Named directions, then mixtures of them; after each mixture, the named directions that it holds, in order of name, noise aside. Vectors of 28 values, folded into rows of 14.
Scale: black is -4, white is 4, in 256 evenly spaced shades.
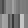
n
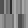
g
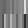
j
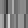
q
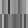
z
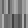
g, n, z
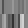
n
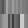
n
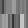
n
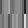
j, q, z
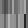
j, q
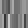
q, z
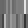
j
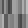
g, z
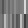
j, n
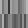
z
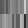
j, n, q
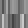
n, z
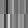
q
